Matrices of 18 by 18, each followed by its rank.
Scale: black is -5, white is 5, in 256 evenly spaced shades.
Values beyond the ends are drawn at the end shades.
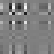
one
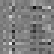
three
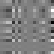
one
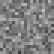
full rank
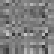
three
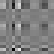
one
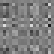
two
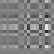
one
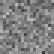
full rank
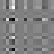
one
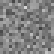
full rank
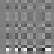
one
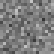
full rank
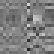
three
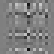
two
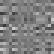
two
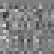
three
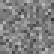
full rank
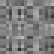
two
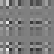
one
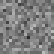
full rank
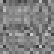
three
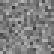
full rank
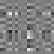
two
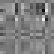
two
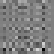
two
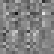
three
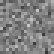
full rank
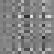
two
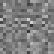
three
